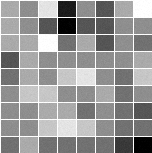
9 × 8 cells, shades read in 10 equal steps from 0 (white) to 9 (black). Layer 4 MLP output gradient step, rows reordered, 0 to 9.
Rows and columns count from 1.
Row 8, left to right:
4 4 2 1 2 4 5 5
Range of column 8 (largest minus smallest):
9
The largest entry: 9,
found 2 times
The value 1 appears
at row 1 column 3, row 5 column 5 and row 8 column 4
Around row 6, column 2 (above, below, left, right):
3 4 4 2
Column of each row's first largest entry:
4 4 6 1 1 7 8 7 8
